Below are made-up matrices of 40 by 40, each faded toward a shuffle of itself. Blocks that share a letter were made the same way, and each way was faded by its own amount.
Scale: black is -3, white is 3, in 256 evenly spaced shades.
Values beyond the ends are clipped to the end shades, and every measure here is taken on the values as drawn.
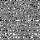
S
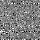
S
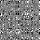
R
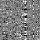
R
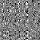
R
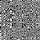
R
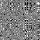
R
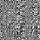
R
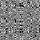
R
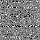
S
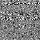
S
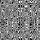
R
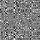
R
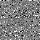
S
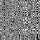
R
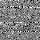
S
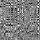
R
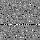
S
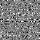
S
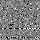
S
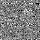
S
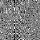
R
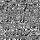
S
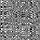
R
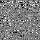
S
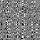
R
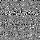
S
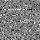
S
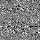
S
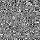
S
